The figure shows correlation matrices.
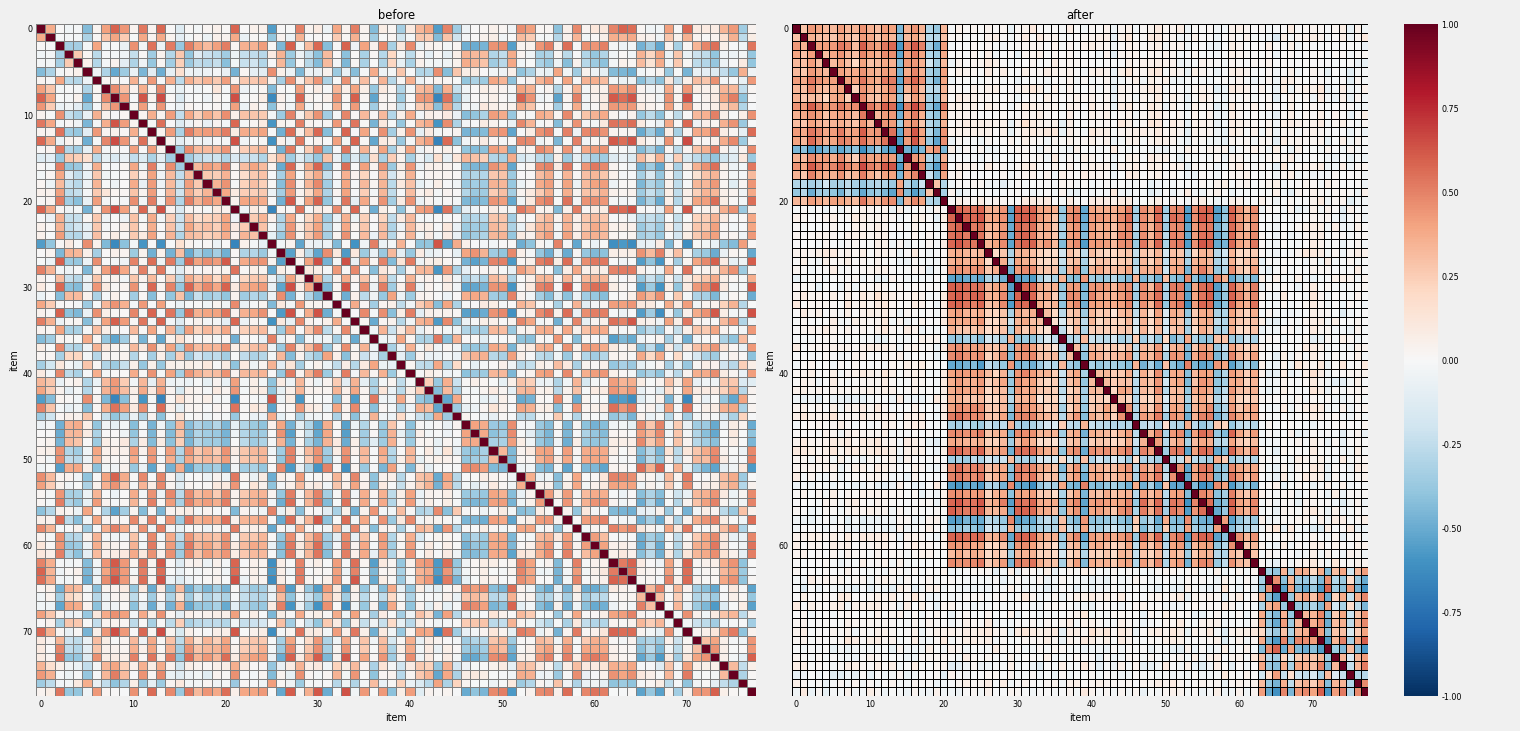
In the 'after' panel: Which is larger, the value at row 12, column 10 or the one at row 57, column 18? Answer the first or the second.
the first
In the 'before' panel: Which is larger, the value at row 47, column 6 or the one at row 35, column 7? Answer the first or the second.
the second
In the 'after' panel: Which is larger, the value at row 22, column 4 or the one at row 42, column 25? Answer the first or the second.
the second
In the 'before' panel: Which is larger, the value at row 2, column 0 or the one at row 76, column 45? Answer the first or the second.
the second
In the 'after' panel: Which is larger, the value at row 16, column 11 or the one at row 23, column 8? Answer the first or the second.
the first
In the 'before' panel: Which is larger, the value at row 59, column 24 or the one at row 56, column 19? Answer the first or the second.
the first
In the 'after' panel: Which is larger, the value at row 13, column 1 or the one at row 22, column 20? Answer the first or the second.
the first
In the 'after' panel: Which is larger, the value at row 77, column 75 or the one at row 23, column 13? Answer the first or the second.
the second
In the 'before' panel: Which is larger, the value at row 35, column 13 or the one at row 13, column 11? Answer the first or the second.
the second
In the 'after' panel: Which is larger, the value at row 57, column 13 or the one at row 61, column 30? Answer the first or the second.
the second
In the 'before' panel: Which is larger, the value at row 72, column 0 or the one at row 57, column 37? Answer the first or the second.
the second
